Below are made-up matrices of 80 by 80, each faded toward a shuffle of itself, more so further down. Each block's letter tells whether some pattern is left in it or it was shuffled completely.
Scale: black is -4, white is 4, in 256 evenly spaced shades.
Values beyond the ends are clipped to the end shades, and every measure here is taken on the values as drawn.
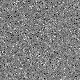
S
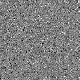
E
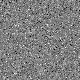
S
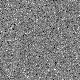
S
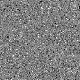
E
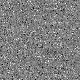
E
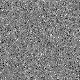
E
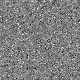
S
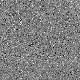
E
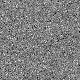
S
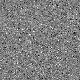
E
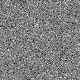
S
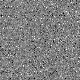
E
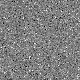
S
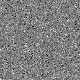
E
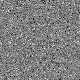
E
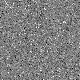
S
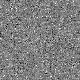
E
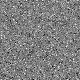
S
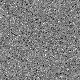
S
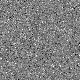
S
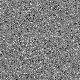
E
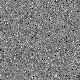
E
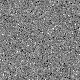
S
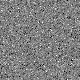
E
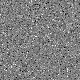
S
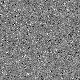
S
